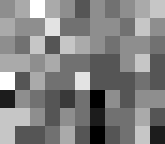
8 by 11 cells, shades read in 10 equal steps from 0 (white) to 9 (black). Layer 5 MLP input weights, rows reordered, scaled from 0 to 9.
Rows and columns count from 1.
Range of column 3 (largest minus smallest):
6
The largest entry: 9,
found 2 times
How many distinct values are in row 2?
5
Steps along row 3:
up down up down up up up down same up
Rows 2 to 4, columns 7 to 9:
4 4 5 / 4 5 4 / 6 6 4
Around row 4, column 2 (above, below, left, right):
5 6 3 4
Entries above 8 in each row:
0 0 0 0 0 1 0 1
